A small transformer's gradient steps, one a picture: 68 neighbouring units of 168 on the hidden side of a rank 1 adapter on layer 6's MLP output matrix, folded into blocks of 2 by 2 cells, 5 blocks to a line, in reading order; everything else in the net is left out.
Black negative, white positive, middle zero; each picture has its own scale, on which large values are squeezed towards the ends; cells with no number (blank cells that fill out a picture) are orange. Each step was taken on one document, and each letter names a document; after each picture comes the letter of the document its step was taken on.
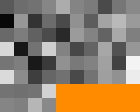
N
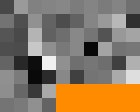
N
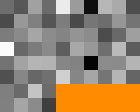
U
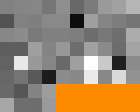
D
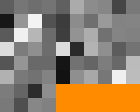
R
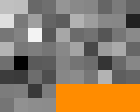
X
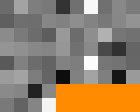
U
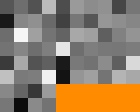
R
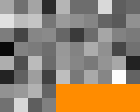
R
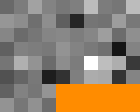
D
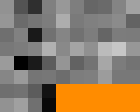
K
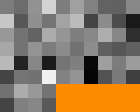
X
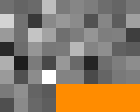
X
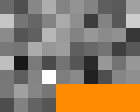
X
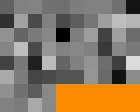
N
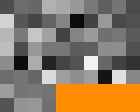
X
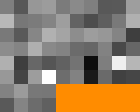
D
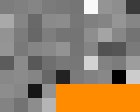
U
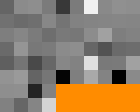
U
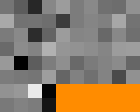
K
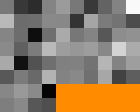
K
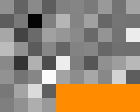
R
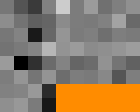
K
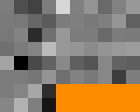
K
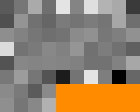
U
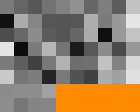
N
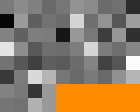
N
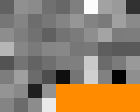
U
